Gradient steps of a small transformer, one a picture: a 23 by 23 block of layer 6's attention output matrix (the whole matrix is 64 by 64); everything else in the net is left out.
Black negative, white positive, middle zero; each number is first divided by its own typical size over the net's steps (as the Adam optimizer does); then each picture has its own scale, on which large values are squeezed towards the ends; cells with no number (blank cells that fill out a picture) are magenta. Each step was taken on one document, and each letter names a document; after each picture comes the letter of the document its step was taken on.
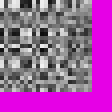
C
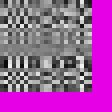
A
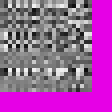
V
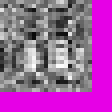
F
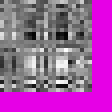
F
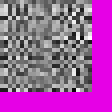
A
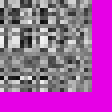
C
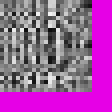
C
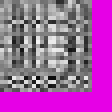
C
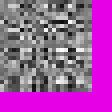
F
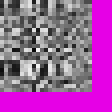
C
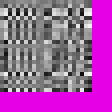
A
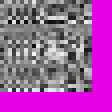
V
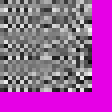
A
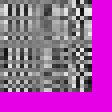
A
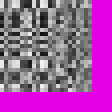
C
